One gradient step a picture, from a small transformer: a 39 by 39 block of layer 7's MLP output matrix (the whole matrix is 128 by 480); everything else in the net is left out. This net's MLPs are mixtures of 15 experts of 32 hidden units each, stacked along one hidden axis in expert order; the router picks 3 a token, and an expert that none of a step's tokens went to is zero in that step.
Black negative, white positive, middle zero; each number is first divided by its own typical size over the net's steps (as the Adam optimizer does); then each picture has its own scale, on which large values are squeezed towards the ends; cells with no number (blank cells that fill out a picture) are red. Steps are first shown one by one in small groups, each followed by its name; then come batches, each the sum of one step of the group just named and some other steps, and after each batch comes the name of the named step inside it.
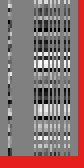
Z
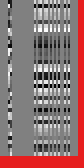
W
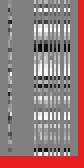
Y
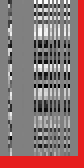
W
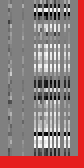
Z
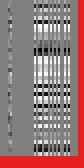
Y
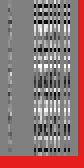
Y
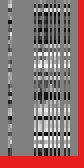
Z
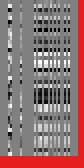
Z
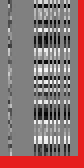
W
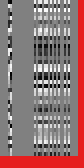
W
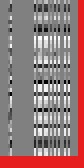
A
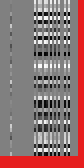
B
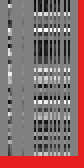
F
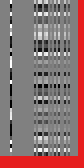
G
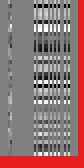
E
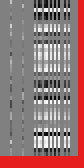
G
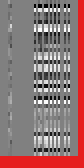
E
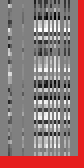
F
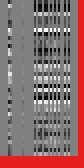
F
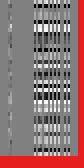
E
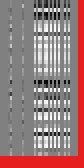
A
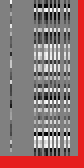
G
